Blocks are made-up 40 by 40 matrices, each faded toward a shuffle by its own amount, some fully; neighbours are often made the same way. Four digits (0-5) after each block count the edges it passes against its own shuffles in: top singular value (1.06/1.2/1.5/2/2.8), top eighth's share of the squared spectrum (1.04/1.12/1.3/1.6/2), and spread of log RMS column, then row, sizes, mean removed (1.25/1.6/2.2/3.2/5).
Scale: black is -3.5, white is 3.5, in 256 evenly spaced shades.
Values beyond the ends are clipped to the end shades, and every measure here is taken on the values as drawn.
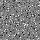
2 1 0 0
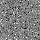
0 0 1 0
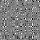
4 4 2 2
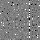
3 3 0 0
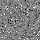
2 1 0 0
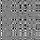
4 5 3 3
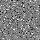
2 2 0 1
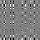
5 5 3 3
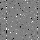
3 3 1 0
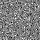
0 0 0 0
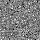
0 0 0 0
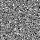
0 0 0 0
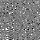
3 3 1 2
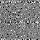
3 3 0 2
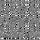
3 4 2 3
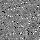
0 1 0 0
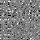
3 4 2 2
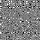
3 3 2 2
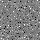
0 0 0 0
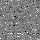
2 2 0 1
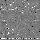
3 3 0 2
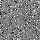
1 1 0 0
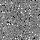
1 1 0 0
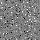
0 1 1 0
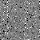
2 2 2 0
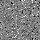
0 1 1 0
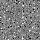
0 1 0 0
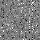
1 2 2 0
